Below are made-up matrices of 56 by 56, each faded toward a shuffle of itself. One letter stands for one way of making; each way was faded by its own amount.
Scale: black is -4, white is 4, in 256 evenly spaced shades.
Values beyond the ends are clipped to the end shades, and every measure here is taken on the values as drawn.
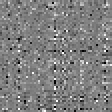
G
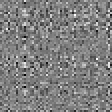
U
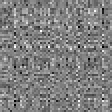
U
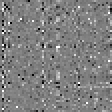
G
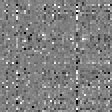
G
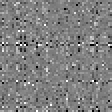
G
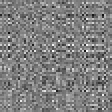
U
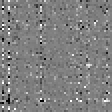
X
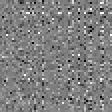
G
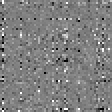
X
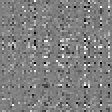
X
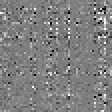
X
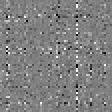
X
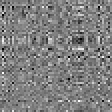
U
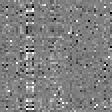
G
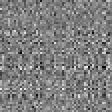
U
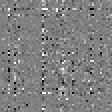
X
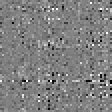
X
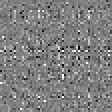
G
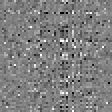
G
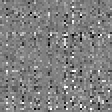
X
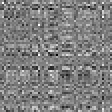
U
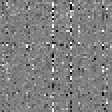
X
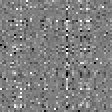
G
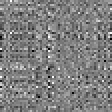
U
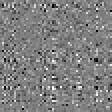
G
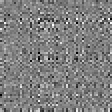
U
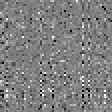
G
